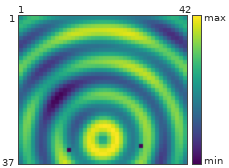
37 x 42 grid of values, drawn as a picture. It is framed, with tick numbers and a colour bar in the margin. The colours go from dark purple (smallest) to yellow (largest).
The middle left is the ninth with the lowest average. The bottom middle is the ninth with the highest average. Concentric rings centre on the bottom middle. No row or column stands out. Two lone cells stand out, each far lower than its neighbours. No overall slope runs across the table.
